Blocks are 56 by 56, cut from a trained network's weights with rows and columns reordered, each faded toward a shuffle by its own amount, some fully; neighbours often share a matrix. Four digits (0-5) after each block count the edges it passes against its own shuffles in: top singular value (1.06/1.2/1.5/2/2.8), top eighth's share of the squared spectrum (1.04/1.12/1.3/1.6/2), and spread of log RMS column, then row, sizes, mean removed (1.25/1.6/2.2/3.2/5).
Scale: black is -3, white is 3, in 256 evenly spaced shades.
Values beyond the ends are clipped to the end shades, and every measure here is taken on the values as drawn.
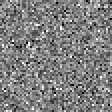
0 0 0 0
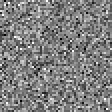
0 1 0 0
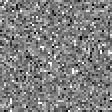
0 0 0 0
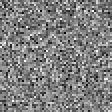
2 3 0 1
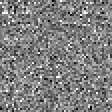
2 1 0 1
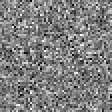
2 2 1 0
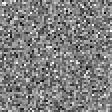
0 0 0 0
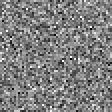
0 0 0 0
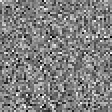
3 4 2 1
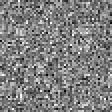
2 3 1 1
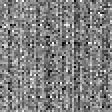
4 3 1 2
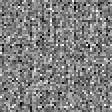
2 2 0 1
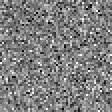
0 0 0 0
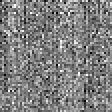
3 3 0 2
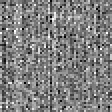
3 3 1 2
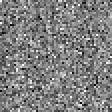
1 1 0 0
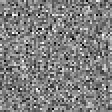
3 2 0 2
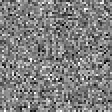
2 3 0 2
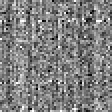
3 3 0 2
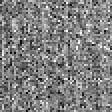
2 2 0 1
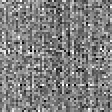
3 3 1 2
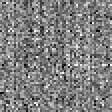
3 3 0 2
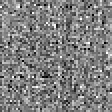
2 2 0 2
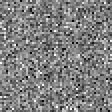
1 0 0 0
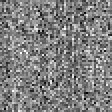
2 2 0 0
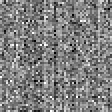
3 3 1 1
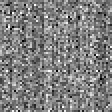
3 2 0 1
